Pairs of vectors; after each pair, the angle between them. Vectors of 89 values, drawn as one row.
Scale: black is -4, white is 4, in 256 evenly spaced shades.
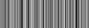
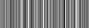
nearly opposite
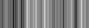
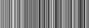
partly opposed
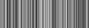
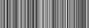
nearly parallel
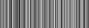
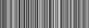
partly aligned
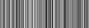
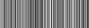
partly opposed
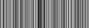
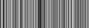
nearly parallel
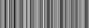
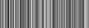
partly opposed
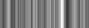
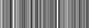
orthogonal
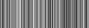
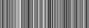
nearly parallel
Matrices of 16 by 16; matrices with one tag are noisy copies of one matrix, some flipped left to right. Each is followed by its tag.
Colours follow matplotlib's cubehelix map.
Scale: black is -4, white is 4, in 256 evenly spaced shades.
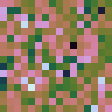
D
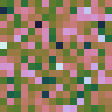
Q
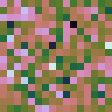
Q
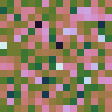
Q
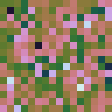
D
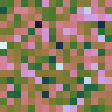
Q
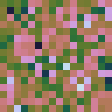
D
